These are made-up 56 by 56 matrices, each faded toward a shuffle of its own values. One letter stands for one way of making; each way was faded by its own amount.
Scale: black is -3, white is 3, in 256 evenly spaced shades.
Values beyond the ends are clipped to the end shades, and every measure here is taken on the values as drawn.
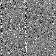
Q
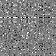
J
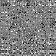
J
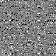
J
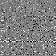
J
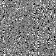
Q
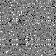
J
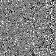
Q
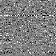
J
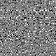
J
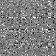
J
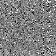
Q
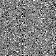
Q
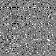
J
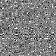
J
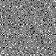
J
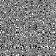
J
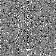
Q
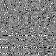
J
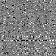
J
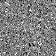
Q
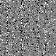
Q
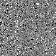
Q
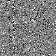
Q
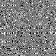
J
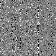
Q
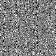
Q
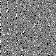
Q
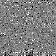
J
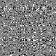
J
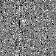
Q
